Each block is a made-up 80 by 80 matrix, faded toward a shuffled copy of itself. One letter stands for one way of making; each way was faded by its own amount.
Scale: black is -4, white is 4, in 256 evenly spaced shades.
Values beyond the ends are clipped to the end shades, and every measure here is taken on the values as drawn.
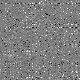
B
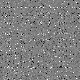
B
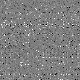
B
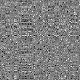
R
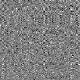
R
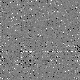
B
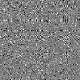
R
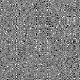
R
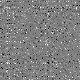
B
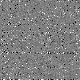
B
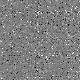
B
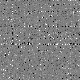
B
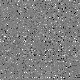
B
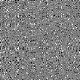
R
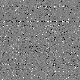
B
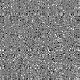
R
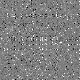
B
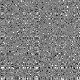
R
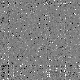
B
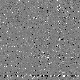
B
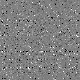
B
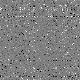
B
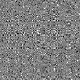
R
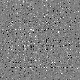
B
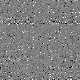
B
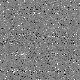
B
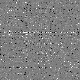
B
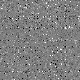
B
